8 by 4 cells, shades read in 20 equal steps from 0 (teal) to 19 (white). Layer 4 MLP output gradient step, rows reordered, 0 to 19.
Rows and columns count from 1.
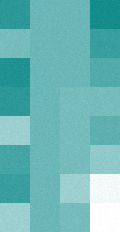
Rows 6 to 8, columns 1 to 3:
4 7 8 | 3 7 11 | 11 7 8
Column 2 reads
7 7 7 7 7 7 7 7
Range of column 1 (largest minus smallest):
10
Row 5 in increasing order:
6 7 8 11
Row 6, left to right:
4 7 8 10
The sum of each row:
16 25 20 25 32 29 39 45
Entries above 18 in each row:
0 0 0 0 0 0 0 1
